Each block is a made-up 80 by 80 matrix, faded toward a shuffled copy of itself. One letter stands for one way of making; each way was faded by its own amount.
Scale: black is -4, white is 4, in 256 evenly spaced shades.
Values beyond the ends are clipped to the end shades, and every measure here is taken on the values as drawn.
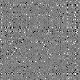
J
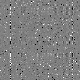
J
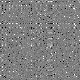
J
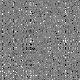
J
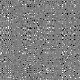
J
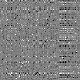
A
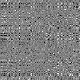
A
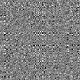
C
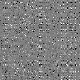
J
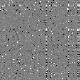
J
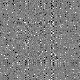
J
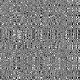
A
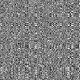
C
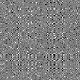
A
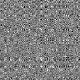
C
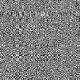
C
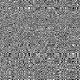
C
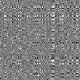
A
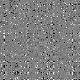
J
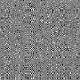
A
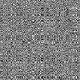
C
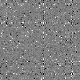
J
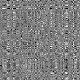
A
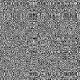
C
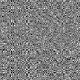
C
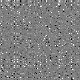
J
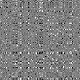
A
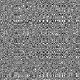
C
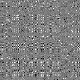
A
